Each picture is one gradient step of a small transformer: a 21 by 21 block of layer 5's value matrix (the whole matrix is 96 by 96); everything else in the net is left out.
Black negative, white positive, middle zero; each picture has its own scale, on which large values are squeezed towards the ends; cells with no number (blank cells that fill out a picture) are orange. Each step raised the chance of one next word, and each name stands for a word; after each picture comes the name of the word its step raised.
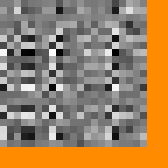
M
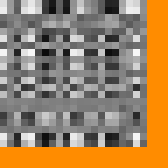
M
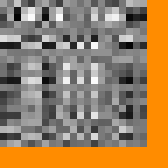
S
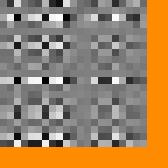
S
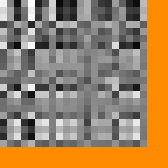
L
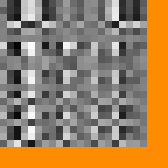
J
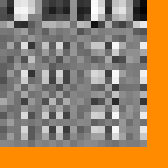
J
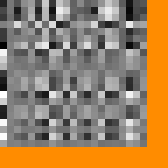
L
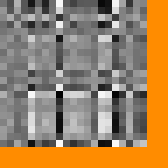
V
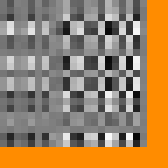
J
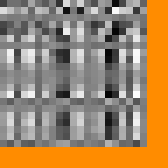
L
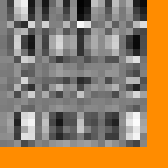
L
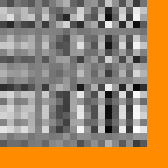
V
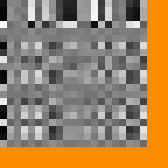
J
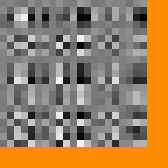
S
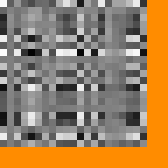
M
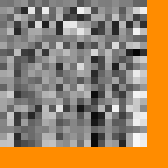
L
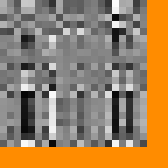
V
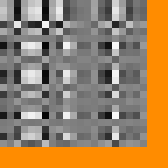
J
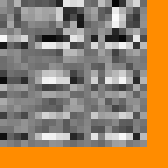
S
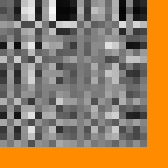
J
